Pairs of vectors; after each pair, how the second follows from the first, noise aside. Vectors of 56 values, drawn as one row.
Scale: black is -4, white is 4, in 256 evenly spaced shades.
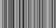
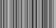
reversed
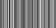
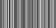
copied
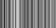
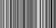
reversed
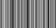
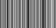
reversed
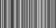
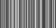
reversed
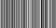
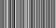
reversed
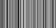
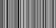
copied
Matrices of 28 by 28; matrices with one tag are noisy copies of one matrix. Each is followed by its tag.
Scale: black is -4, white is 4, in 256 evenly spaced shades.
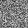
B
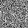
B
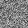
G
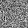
B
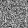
B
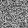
B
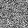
G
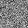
G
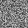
B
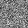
G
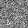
G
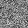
G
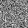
B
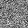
G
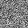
G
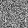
B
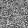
G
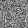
B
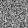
B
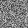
B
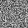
B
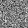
B
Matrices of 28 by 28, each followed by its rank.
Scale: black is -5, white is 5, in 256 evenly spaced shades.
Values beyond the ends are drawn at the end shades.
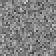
full rank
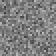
full rank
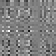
three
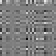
two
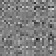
five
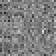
five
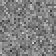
full rank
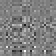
three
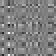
two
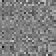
five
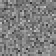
full rank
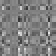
two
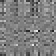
three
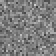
full rank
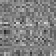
five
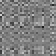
three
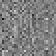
five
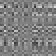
two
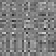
three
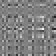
two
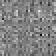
five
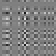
one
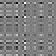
one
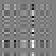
one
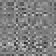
three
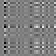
one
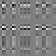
one
